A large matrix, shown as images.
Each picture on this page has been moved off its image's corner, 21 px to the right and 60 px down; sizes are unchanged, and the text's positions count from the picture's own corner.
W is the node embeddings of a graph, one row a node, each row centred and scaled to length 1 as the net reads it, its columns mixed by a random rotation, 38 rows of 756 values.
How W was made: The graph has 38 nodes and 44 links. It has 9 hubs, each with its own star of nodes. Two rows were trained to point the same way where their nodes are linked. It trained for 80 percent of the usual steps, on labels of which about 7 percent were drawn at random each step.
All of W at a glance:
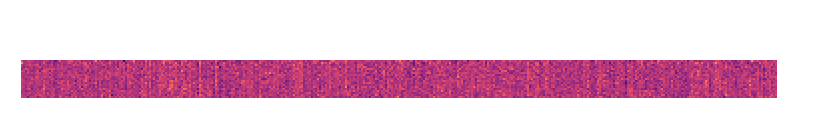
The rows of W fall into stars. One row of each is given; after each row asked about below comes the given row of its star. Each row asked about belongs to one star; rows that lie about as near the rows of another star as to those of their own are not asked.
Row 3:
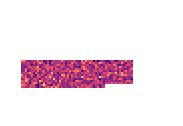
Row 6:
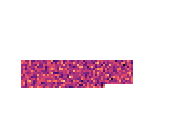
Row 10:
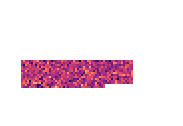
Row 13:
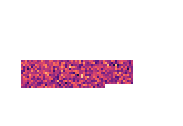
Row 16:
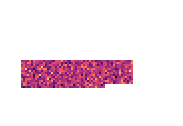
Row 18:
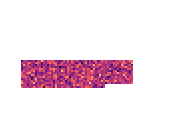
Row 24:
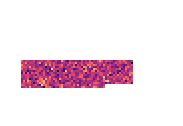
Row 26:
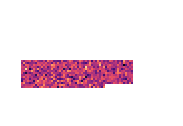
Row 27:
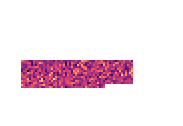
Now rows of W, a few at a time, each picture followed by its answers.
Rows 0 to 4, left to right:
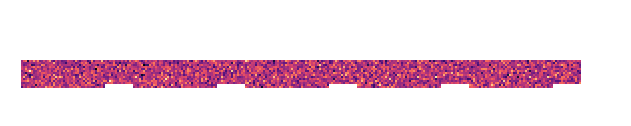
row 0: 16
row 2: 3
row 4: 3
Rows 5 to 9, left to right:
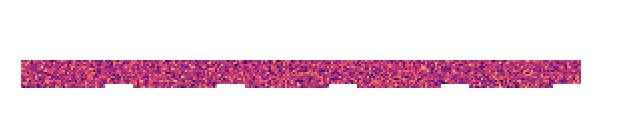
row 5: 10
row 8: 26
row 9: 13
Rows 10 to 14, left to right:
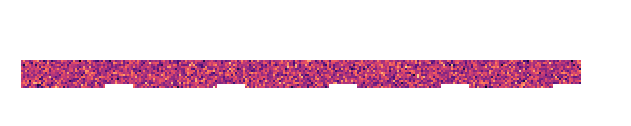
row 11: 27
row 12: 27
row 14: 10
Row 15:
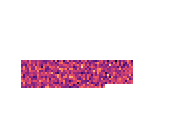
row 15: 16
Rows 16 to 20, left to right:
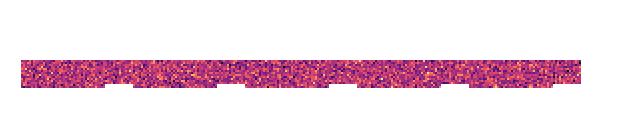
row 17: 13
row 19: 10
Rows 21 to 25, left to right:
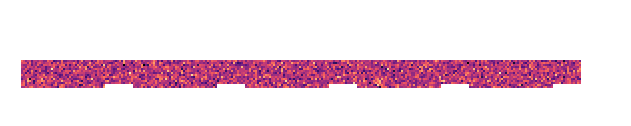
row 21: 6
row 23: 6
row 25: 16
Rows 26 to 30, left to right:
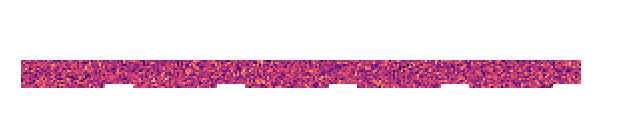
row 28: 10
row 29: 24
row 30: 18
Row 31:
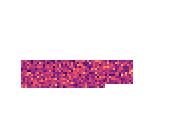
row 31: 27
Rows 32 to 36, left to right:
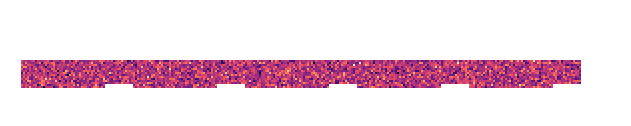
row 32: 24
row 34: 18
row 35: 18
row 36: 3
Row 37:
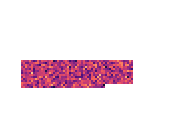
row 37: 18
